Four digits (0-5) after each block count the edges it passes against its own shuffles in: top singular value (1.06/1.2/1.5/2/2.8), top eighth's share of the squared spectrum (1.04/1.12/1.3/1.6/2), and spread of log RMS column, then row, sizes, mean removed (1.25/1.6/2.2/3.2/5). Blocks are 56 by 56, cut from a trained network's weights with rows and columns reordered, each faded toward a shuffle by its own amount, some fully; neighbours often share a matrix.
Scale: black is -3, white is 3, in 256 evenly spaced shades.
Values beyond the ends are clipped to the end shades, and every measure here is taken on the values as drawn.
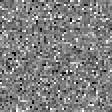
1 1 0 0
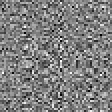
4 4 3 1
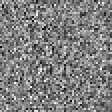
2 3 1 0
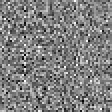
3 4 2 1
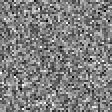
0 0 0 0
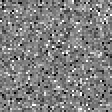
1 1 0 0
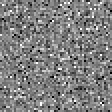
0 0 0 0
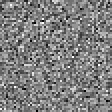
2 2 0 0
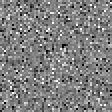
0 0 0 0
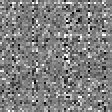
2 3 3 0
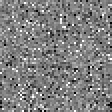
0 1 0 0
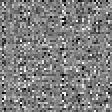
2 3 3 1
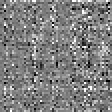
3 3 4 1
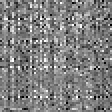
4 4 2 3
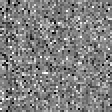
0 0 0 0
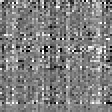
4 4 1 4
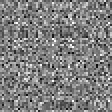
4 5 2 2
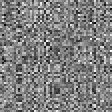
4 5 3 1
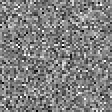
3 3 0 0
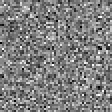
3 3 1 0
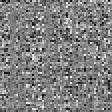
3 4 4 1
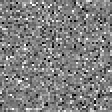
0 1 0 0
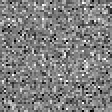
2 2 2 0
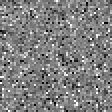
0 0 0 0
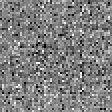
2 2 2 0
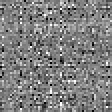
3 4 3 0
